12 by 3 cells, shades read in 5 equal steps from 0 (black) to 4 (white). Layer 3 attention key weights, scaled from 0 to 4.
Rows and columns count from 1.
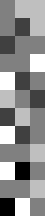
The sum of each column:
27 23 29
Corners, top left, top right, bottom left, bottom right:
2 3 0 2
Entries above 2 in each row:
2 1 0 1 1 1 1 1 1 1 1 1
